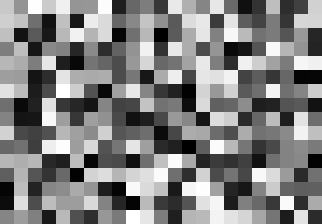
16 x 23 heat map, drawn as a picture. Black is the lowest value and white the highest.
Odd rows or columns: none. Slope: none. Mirror symmetry: none. Histogram: flat. Average level on the scale: 50%. Grain: fine.
